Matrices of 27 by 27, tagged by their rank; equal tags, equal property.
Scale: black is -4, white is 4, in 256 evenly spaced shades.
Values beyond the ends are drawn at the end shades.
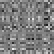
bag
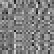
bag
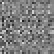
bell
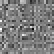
bell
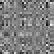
bag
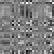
bag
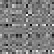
bag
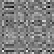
bag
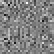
bell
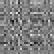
bag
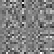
bag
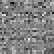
bell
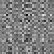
bag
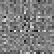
bell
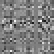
bag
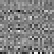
bag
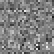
bell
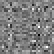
bell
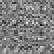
bell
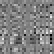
bag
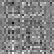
bell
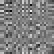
bag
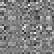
bell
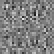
bell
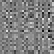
bag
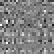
bell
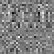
bell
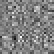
bell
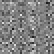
bell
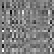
bag
